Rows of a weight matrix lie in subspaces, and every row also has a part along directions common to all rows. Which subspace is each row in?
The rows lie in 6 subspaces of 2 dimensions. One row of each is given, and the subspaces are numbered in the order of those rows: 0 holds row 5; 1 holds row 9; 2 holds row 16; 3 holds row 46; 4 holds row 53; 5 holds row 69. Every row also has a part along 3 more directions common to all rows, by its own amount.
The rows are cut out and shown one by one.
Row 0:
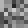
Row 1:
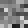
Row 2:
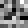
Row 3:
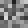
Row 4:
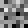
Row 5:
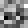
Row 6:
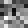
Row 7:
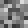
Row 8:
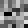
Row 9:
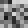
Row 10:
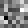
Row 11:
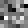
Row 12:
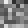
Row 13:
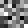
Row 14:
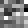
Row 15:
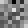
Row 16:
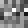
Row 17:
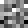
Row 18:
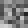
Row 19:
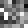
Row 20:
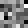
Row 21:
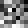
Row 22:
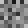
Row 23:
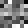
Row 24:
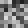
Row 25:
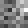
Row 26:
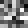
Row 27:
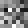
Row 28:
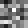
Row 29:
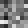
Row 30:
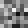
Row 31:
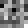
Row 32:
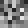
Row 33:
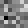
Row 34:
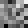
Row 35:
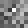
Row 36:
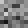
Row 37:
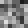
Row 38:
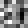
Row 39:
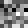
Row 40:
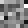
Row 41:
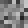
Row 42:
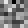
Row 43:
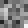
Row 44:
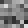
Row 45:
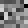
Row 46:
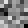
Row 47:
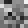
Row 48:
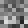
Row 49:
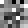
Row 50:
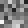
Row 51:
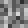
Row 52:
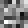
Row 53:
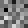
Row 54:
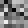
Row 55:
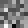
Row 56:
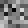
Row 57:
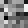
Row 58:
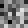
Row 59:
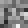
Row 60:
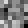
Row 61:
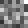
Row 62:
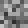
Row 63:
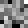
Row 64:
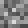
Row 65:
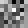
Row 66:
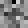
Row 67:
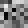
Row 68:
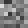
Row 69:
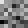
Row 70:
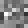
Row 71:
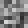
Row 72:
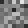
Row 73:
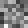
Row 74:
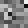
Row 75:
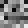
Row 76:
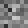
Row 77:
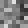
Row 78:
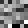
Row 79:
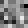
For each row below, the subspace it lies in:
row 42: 0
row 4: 2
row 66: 0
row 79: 1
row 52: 2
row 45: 5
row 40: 5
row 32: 3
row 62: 1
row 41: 2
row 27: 4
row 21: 4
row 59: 2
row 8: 2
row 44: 1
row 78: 0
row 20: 5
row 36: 5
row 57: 2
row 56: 0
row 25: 4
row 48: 1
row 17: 5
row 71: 2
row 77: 4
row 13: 3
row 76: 5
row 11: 0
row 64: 1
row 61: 2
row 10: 4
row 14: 2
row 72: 0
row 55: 4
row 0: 5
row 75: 3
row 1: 2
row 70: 2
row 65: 0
